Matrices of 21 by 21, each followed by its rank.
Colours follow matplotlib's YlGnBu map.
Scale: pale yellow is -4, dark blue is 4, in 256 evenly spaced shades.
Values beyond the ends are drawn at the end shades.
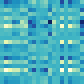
two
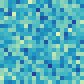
full rank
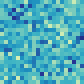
full rank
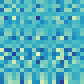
two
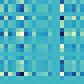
one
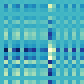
one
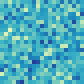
full rank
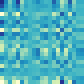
two
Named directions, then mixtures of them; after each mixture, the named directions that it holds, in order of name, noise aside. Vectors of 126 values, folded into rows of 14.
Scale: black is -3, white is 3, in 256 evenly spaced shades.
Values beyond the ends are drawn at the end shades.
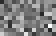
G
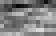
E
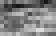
E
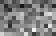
E, G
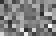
G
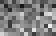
E, G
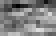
E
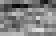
E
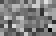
E, G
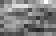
E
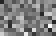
G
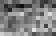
E, G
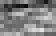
E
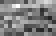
E, G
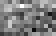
E, G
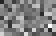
G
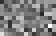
G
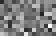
G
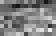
E, G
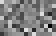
G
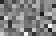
G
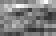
E
